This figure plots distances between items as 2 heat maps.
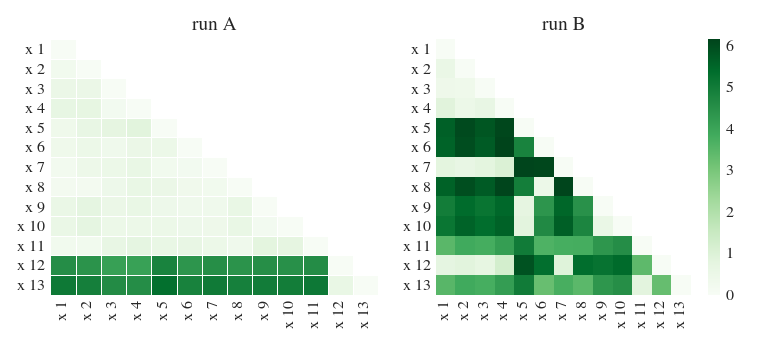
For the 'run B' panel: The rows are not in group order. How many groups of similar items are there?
4
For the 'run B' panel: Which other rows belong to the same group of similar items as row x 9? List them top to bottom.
x 5, x 10
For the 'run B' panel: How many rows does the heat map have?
13
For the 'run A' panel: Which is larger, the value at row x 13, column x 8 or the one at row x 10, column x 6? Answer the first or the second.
the first
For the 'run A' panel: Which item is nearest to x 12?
x 13
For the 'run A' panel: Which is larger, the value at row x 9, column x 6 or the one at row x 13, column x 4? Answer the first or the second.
the second
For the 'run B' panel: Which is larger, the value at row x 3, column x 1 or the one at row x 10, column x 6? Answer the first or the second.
the second
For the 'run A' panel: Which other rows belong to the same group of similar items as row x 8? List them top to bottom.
x 1, x 2, x 3, x 4, x 5, x 6, x 7, x 9, x 10, x 11
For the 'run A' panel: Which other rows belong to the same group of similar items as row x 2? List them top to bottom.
x 1, x 3, x 4, x 5, x 6, x 7, x 8, x 9, x 10, x 11
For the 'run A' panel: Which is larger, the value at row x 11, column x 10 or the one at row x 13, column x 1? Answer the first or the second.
the second
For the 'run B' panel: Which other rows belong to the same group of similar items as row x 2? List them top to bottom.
x 1, x 3, x 4, x 7, x 12
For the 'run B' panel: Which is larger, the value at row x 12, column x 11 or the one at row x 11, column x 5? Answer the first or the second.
the second
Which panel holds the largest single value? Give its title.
run B
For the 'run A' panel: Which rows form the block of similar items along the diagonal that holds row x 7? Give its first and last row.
x 1 to x 11
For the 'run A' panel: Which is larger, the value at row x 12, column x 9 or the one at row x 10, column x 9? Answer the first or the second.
the first
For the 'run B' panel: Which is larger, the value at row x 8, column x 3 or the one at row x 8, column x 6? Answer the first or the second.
the first
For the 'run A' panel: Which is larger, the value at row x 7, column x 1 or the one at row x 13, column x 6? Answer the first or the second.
the second
